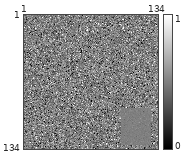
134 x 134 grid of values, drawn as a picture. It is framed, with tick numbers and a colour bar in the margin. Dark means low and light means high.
On average the colour sits 50% of the way up the scale. The bottom right is the calmest part. An odd patch, calmer than its surroundings, sits in the bottom right. There is no overall slope. There are no regular stripes.
